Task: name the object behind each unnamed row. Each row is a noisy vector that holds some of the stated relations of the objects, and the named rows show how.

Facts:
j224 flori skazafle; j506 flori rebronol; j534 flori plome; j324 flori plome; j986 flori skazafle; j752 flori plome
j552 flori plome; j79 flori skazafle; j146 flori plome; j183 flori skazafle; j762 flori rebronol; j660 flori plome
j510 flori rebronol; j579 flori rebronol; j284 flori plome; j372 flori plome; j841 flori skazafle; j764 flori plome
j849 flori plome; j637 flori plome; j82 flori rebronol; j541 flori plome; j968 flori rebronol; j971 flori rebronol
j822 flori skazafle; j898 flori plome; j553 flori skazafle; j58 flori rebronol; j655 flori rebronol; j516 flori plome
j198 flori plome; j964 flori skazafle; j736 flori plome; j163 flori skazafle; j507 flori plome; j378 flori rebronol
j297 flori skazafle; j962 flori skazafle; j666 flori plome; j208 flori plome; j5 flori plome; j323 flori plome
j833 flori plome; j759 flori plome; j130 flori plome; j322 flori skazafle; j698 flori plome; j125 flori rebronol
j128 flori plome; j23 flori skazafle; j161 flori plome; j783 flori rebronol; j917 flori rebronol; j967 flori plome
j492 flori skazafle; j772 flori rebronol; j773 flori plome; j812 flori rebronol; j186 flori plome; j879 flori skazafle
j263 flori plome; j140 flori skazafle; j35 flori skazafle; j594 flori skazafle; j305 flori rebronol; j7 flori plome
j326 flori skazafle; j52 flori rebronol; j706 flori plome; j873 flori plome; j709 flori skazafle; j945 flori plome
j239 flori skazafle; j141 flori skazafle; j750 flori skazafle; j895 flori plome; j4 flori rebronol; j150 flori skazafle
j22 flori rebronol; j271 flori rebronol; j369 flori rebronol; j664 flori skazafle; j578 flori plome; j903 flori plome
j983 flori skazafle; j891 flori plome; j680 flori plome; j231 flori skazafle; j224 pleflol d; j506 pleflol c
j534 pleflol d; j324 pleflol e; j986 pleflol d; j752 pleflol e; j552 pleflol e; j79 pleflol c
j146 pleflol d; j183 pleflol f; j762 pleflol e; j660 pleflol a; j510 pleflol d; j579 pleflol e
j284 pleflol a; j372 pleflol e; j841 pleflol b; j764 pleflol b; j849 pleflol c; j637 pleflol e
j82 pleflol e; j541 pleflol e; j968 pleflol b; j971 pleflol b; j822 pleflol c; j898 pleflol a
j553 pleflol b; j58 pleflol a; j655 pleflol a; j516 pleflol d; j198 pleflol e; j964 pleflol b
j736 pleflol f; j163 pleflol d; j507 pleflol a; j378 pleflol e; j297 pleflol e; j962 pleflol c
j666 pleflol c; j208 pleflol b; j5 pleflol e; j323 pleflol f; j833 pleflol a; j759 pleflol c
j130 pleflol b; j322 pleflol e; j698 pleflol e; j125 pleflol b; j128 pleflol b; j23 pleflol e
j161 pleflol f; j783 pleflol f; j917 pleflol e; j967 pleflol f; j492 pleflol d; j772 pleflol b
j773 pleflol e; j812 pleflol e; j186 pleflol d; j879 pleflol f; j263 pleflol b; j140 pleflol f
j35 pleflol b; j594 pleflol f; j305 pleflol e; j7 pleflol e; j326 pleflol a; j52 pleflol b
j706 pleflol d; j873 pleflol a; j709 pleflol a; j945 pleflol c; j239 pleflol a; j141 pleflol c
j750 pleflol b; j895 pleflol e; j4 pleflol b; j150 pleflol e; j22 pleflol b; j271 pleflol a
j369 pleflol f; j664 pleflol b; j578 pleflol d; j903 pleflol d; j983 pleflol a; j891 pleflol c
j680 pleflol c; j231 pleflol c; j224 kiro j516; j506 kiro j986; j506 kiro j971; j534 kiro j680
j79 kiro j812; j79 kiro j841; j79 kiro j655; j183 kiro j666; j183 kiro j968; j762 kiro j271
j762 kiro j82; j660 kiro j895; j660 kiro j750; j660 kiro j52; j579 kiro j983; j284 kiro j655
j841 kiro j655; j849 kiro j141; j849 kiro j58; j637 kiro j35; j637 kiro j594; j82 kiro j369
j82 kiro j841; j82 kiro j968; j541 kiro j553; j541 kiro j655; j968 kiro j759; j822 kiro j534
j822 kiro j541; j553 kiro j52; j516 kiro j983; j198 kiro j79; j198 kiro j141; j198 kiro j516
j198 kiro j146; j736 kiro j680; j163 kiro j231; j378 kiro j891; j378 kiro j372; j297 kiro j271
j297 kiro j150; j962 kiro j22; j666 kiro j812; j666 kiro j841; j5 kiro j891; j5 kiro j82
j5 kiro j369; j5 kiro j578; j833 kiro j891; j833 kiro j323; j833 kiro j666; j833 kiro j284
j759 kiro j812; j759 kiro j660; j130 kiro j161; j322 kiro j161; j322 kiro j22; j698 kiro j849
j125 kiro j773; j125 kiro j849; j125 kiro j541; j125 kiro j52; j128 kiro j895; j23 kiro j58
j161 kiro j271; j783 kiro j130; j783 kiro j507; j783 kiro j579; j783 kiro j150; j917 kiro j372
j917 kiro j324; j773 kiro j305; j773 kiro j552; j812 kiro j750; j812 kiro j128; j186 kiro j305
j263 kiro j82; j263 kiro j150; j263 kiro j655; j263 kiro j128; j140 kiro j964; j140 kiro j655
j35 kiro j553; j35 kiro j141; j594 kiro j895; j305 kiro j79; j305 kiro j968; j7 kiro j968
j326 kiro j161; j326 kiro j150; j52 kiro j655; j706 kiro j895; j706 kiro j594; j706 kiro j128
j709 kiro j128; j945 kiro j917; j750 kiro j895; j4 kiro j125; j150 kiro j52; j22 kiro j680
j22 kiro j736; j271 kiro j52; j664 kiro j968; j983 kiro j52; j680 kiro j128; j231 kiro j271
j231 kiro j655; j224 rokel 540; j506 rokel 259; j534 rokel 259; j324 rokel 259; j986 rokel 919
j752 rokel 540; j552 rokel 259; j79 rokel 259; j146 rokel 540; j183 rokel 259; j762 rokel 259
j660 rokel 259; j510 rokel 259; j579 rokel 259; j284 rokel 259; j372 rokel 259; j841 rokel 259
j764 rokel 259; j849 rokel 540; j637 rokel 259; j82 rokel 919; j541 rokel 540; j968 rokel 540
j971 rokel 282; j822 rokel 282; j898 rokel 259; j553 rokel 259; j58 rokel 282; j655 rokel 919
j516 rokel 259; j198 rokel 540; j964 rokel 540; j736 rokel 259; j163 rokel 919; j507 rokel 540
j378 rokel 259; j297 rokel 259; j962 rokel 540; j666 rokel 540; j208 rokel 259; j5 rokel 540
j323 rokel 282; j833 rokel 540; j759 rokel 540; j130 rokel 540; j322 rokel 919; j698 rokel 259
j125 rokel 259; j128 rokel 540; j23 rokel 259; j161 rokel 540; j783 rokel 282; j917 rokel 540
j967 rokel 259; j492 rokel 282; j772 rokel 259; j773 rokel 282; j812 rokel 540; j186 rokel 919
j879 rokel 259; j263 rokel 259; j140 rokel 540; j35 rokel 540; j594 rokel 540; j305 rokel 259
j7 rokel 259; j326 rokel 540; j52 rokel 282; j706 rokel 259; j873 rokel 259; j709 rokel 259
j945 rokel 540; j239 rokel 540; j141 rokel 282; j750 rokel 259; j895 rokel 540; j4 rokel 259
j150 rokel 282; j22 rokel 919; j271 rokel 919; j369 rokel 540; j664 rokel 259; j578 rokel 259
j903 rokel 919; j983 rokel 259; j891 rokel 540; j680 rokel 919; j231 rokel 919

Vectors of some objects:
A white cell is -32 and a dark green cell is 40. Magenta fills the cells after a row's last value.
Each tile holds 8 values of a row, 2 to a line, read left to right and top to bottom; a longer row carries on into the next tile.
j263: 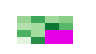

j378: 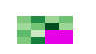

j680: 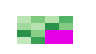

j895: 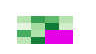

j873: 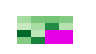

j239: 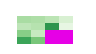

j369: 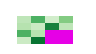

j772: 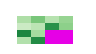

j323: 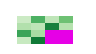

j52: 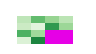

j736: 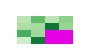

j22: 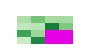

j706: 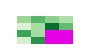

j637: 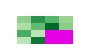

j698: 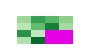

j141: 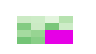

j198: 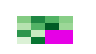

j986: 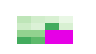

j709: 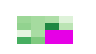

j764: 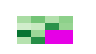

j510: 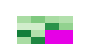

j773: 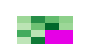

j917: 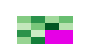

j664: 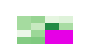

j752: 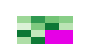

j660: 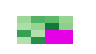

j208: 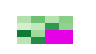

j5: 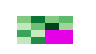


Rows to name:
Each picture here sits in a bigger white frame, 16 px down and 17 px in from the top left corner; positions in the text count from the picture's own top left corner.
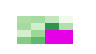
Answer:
j163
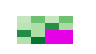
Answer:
j967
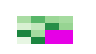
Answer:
j130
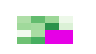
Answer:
j150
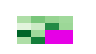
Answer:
j903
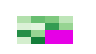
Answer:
j516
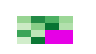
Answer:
j541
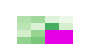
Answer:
j964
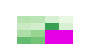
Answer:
j492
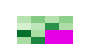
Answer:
j971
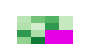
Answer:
j655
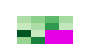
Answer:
j58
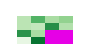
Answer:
j161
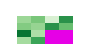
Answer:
j506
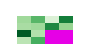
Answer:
j945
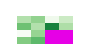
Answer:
j183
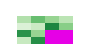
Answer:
j534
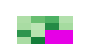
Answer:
j271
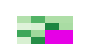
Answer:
j968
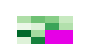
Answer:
j146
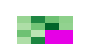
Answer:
j7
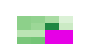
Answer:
j326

